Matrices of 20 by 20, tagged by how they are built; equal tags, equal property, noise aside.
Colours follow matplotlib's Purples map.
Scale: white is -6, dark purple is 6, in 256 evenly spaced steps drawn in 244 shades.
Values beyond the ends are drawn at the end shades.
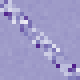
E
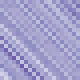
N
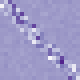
E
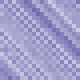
N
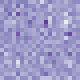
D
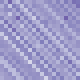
N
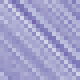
N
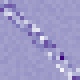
E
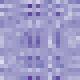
D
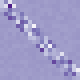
E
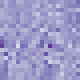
D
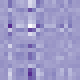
D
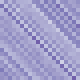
N
